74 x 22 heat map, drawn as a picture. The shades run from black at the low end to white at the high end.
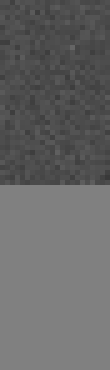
The table splits into 2 rows of 1 panel. Panel 1,1: low, fine-grained, faint in contrast. Panel 2,1: middling, flat.
